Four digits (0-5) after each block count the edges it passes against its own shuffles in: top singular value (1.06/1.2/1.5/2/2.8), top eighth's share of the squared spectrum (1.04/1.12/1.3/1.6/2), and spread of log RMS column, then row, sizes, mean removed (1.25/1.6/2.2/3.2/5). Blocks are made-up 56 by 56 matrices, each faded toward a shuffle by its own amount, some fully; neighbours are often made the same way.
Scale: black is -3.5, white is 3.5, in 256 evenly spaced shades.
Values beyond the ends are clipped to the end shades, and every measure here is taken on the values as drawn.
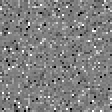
2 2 0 0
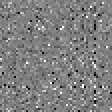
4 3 1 1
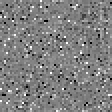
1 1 0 0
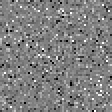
1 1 0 0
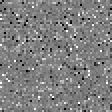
2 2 0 0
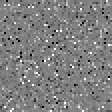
0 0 0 0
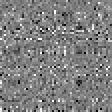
4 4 2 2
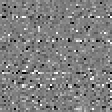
4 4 1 2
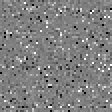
2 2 0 1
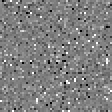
2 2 0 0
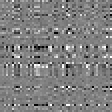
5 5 3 4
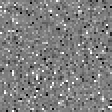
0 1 0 0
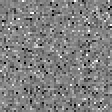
2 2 0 1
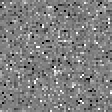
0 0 0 0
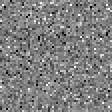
0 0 0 0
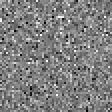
0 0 1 0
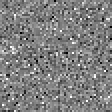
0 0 0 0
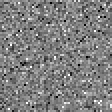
0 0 0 0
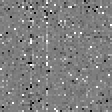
2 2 1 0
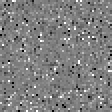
0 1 0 0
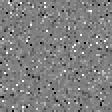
0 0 0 0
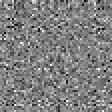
4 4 2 2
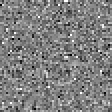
3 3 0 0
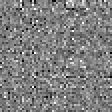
4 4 2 2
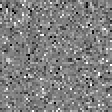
2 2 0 0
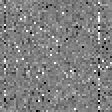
3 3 1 0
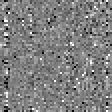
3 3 2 1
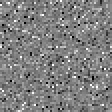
0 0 0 0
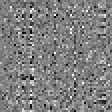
4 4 3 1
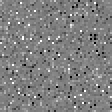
1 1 0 0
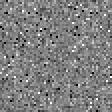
0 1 0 0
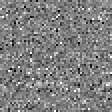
3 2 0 2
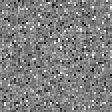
1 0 0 0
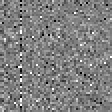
4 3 2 0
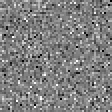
2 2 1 0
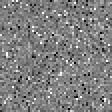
1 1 0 0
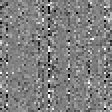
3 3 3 0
